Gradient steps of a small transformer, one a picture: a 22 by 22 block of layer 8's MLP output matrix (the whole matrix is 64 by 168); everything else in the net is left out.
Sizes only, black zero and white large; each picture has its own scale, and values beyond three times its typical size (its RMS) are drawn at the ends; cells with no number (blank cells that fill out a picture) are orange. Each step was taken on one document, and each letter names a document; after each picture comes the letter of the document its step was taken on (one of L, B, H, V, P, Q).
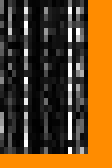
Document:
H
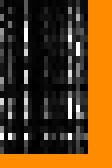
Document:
H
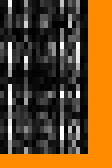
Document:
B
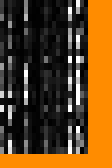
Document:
H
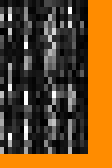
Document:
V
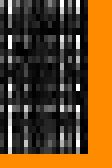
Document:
B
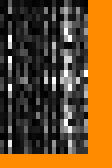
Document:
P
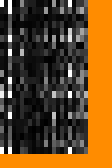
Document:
P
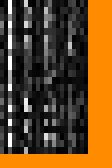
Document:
V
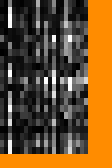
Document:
P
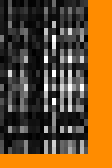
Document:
P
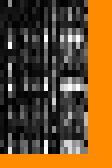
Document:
P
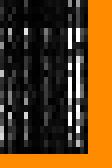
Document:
H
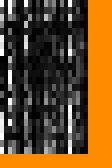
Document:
V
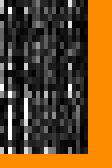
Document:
V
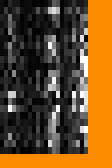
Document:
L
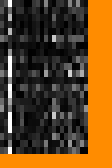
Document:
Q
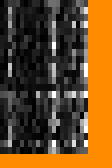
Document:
L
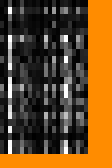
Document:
P
